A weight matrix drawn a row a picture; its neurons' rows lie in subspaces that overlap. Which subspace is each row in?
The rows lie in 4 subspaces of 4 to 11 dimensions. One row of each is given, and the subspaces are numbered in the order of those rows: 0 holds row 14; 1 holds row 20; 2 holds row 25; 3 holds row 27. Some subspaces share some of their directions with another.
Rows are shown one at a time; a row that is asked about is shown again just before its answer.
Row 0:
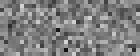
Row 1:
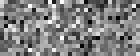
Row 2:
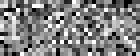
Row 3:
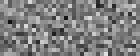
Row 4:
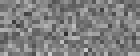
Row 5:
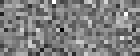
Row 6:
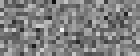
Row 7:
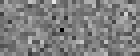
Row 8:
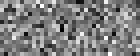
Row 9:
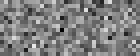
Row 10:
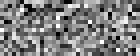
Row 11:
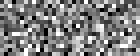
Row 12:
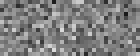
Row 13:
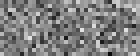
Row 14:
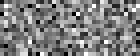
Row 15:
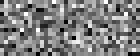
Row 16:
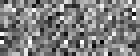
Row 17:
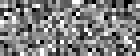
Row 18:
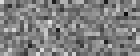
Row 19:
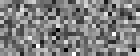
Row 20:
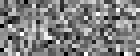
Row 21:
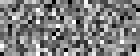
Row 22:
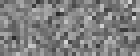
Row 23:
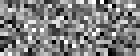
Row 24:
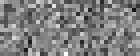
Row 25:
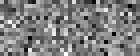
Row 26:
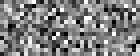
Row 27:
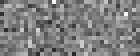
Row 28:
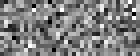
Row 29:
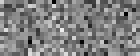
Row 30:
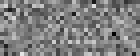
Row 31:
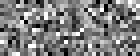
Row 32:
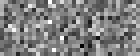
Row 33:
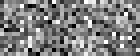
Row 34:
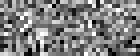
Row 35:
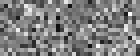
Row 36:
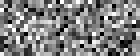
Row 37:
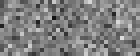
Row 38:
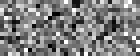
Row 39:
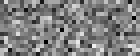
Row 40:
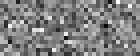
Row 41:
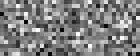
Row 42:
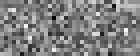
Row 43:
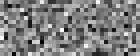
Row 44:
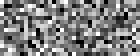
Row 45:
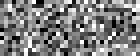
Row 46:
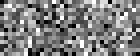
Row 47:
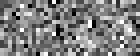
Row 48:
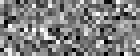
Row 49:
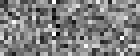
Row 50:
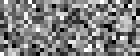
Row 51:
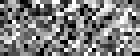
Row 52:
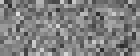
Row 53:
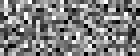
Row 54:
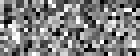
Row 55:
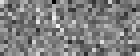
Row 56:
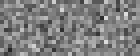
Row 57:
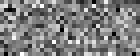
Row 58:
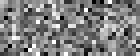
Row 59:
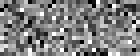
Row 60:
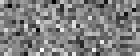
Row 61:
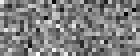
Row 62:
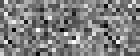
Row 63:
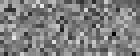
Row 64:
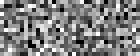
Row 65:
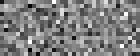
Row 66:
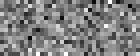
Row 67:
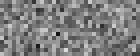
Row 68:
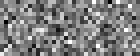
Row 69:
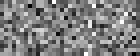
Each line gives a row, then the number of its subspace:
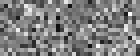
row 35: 2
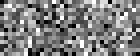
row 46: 3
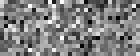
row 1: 2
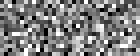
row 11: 2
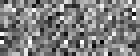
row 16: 3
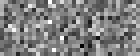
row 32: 2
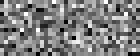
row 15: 1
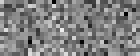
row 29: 3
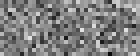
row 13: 2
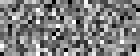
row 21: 2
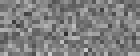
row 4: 1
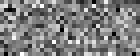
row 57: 0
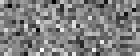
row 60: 3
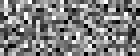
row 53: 1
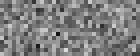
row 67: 2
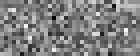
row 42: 2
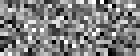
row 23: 2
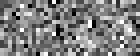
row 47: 2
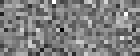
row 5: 1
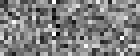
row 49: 2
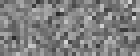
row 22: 1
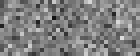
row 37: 1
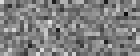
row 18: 2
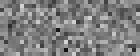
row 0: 2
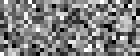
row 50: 1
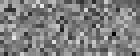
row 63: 0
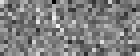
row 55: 2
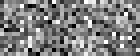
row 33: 2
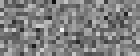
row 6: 1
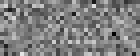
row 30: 0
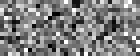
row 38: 0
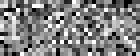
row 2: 0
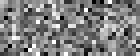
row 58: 3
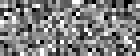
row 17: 0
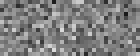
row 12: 0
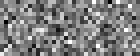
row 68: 1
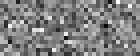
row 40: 1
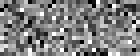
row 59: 2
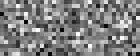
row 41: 1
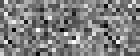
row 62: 1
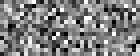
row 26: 2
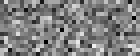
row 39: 3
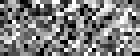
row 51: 1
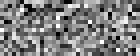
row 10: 2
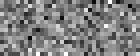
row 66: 1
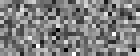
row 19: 2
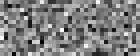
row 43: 2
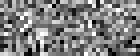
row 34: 2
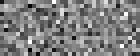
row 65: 1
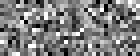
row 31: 1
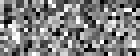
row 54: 1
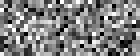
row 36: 2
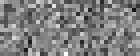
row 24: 0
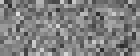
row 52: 2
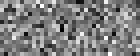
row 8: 0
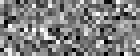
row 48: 1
